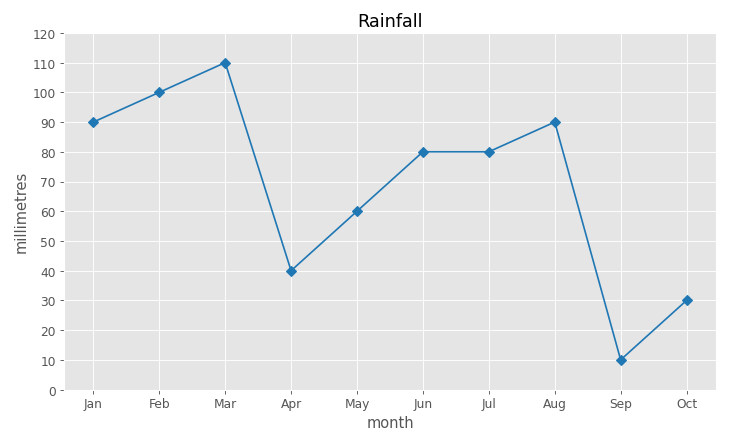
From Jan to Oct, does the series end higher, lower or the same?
lower
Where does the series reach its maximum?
Mar
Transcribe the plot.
Title: Rainfall
x-axis: month, ticks Jan Feb Mar Apr May Jun Jul Aug Sep Oct
y-axis: millimetres, ticks 0 10 20 30 40 50 60 70 80 90 100 110 120
Values:
90 100 110 40 60 80 80 90 10 30
